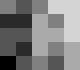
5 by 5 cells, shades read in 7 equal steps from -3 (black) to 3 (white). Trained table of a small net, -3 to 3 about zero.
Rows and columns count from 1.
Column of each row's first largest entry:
4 5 5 3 5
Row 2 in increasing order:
-2 -2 0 1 2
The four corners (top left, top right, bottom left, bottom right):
0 2 -3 1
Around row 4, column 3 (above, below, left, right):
1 0 -2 0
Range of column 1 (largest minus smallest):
3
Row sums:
3 -1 2 -1 -4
